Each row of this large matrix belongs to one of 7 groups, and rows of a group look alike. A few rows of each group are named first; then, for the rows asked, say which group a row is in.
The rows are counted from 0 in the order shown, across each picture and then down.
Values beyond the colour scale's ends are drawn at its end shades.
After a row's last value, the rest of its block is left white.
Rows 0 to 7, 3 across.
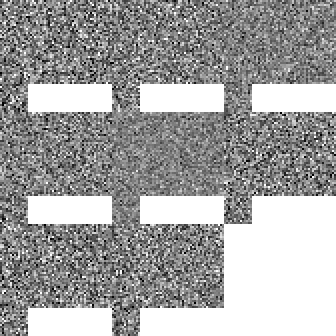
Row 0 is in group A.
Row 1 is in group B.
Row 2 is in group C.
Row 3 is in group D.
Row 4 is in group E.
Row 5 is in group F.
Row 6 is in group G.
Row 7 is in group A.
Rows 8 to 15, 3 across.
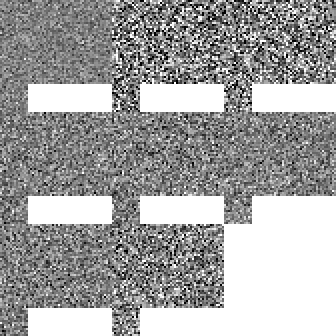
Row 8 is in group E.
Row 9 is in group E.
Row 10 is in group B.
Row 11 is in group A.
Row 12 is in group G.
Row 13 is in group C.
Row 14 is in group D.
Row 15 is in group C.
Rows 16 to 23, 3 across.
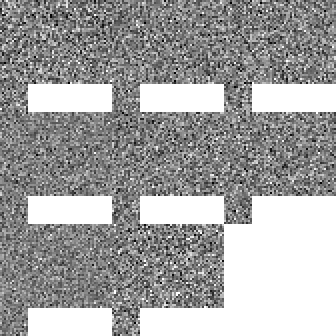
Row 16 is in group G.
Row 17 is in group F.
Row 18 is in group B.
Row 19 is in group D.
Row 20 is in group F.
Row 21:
D
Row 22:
F
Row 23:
C
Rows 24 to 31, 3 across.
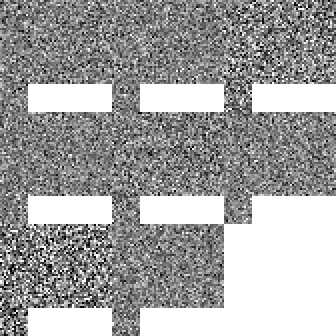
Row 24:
F
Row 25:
E
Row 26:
E
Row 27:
B
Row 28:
G
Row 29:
B
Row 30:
A
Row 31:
E
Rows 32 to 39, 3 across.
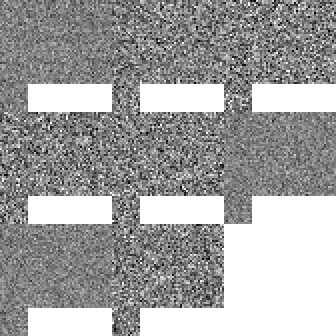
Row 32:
G
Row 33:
B
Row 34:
E
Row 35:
G
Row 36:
D
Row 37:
B
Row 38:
B
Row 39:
F
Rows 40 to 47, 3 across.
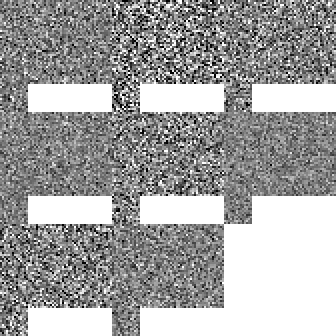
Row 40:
A
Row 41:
B
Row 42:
F
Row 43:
D
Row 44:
C
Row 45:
D
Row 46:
B
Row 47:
B
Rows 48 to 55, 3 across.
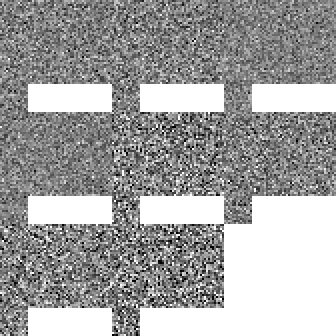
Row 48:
E
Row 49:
E
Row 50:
C
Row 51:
C
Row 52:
G
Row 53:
E
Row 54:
B
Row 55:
D
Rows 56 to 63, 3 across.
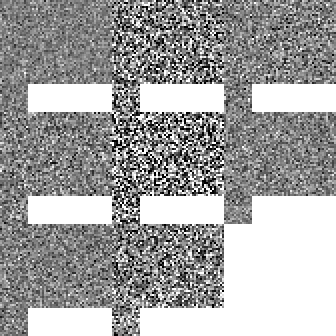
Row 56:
A
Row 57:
F
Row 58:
F
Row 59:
A
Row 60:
E
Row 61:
E
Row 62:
E
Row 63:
C
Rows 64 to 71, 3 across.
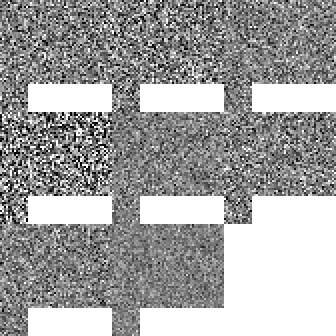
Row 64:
F
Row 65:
E
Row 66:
B
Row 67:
G
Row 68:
F
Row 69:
E
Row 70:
E
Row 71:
G
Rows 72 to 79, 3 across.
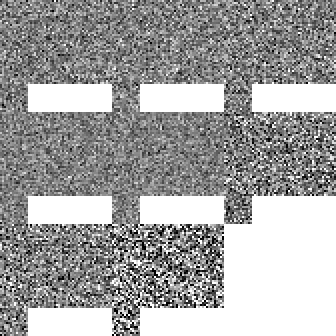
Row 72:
D
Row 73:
C
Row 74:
E
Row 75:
D
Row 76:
G
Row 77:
F
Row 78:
D
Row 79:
E
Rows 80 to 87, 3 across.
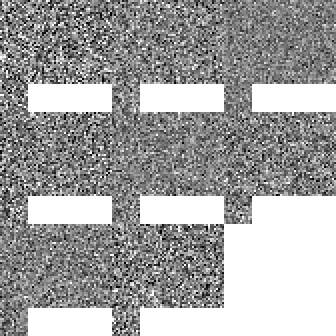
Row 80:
E
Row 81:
B
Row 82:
F
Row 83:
A
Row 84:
B
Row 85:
C
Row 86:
A
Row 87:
G
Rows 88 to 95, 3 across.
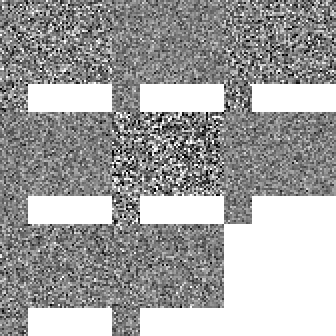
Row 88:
C
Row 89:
A
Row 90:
D
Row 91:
B
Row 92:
G
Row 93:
E
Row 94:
E
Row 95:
G
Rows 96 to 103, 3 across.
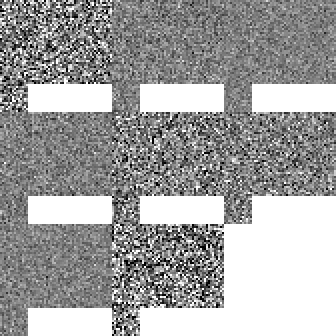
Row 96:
A
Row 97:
G
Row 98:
B
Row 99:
D
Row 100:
A
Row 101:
B
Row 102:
D
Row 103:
G
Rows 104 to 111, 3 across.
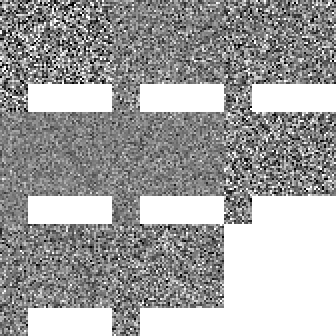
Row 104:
E
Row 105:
C
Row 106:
A
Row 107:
G
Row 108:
F
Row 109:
E
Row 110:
G
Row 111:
E
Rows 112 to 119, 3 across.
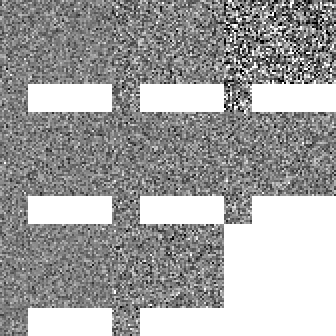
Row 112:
E
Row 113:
B
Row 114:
G
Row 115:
D
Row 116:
F
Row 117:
C
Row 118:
A
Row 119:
C
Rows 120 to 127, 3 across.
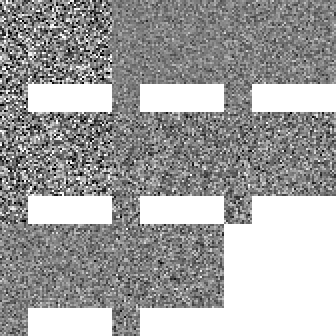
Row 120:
E
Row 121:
D
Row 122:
E
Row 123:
E
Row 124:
G
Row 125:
A
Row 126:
E
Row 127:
D
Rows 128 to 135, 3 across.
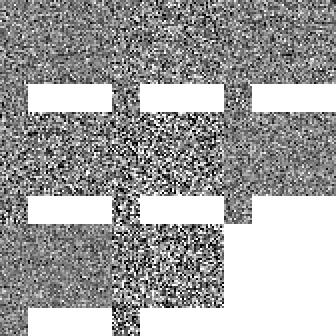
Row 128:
D
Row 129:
G
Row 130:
D
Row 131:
D
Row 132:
B
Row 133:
B
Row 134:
G
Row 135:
G
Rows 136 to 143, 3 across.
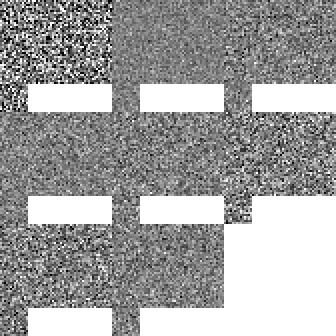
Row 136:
D
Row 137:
G
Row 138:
G
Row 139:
E
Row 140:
C
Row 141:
C
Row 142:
A
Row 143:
G
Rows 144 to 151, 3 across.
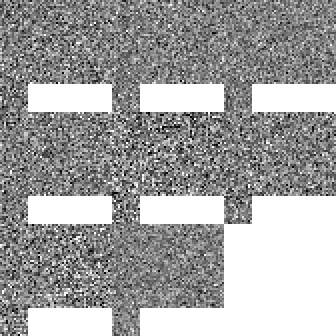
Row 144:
F
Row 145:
B
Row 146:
F
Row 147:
F
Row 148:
G
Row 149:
A
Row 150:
C
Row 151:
C
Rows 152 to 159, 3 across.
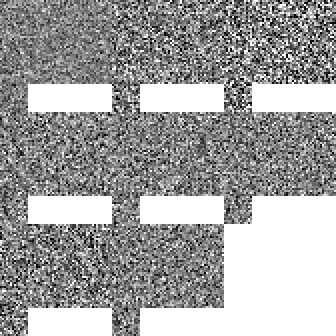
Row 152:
A
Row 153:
C
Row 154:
B
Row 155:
B
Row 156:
C
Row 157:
F
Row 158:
G
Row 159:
A
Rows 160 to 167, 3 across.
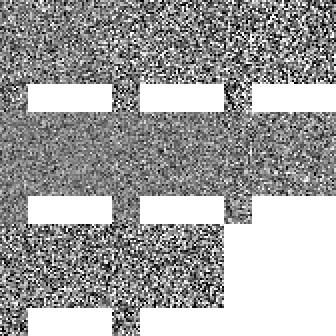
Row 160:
A
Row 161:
E
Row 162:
B
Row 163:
A
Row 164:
D
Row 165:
B
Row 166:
D
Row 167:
F
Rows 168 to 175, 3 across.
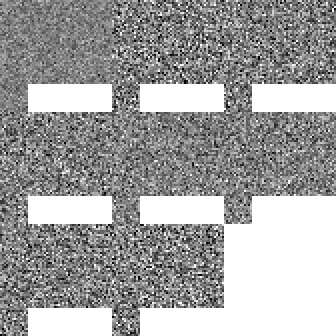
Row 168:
E
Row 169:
D
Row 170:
D
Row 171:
B
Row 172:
G
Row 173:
C
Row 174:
D
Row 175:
E
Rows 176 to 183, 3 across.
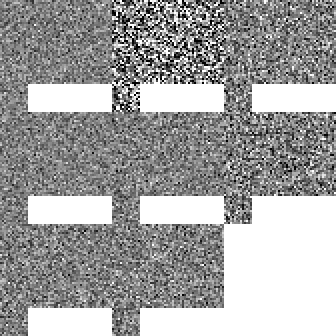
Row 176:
C
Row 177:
B
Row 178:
A
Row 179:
E
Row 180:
A
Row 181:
D
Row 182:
E
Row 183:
A
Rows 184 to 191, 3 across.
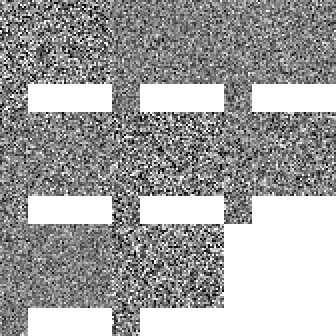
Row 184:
E
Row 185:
F
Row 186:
A
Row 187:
B
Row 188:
D
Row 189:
G
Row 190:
F
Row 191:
F
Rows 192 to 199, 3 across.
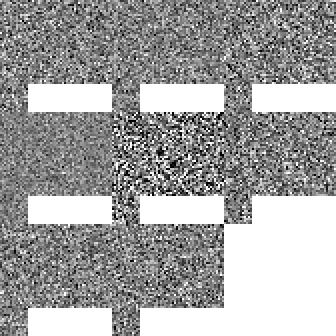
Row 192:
E
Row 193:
E
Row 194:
E
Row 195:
B
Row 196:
D
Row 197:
B
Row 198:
C
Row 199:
D
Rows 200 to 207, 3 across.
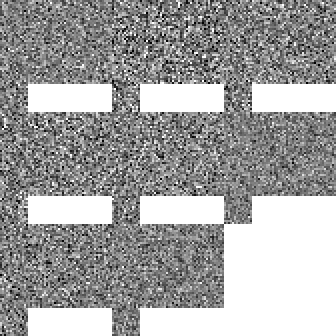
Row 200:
B
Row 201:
G
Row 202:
B
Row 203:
B
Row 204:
A
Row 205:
D
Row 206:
D
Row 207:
D
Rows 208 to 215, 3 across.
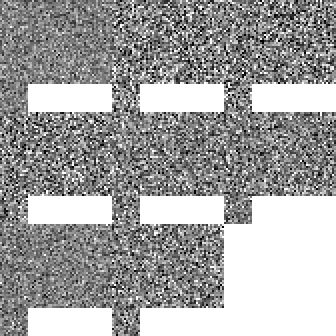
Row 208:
G
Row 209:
C
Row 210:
G
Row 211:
B
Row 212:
D
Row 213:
G
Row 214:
A
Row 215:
A
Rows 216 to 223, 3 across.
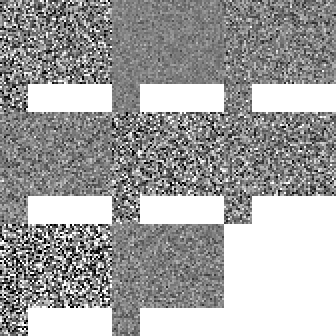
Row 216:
A
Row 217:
D
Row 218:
G
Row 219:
C
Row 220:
B
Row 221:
C
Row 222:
B
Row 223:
E
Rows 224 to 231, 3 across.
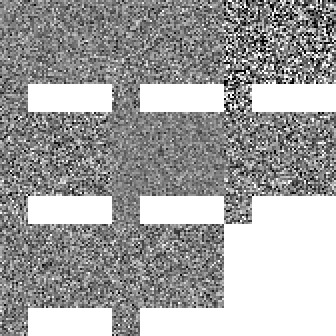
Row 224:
E
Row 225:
F
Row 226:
G
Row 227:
C
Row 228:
D
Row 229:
C
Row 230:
F
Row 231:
E
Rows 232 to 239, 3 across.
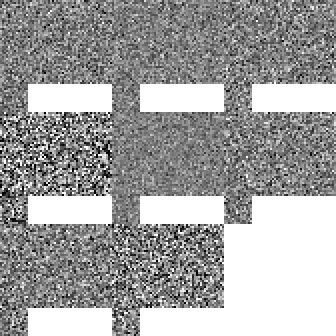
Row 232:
F
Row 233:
E
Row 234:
C
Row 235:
A
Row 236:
G
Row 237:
A
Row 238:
A
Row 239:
A
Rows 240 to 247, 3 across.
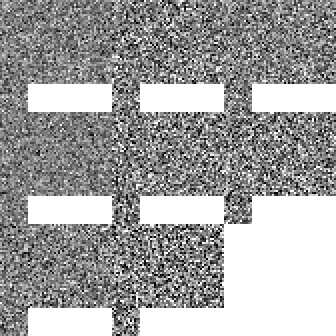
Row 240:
E
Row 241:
E
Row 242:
E
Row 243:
G
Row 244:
A
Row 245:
E
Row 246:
F
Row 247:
A
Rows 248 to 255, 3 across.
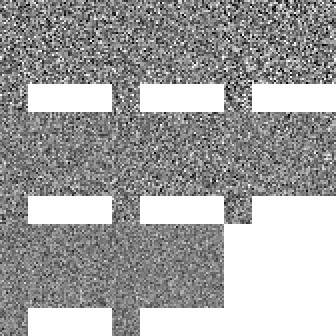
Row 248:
A
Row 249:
B
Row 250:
B
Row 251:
D
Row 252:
F
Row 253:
A
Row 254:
E
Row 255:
A
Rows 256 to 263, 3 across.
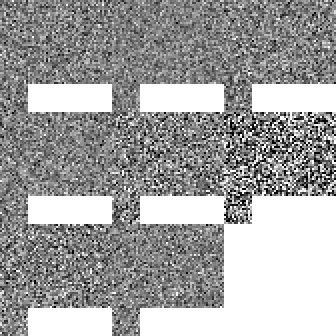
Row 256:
D
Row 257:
F
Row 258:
A
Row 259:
B
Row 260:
F
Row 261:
F
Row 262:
C
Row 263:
C
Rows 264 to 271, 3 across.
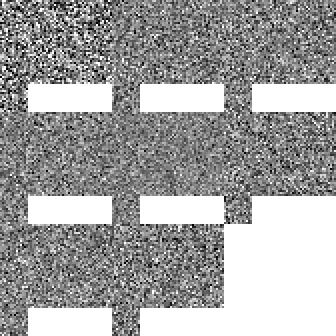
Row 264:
E
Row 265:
F
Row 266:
E
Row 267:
B
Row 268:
B
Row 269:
D
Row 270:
E
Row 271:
G
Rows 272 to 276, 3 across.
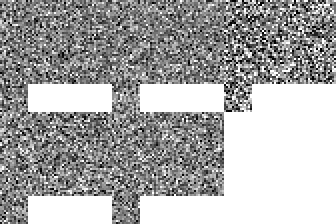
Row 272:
D
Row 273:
C
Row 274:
C
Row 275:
E
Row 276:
E
